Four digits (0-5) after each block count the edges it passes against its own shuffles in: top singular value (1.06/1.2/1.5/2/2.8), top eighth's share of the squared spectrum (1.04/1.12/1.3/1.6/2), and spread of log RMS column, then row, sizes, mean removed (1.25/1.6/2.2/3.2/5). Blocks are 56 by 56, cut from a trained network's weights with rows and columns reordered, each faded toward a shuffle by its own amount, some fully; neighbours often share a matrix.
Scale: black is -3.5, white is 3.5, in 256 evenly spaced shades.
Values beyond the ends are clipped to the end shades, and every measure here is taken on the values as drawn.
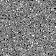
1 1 0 0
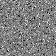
0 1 0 0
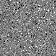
2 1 0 0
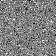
1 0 0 0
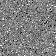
0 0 0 0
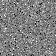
0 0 0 0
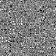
3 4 2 2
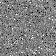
0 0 0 0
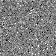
0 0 0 0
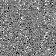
1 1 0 0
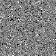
2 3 2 1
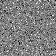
1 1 0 0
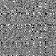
4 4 2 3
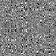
3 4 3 2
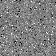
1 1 0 0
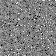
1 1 0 0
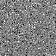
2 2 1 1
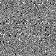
2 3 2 1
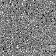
2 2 1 1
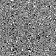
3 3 2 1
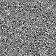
2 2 1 1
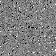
1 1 0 1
